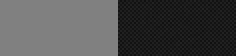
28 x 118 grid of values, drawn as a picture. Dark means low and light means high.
It is made of 1 by 2 panels. Panel 1,1: middling, flat. Panel 1,2: very low, checkered, faint in contrast.
